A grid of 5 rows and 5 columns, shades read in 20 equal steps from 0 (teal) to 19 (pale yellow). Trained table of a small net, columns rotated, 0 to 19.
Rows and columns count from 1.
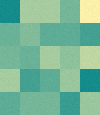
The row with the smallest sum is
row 2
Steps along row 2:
up down same down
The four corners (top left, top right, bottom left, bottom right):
0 19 6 11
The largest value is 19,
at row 1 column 5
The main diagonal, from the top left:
0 9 12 11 11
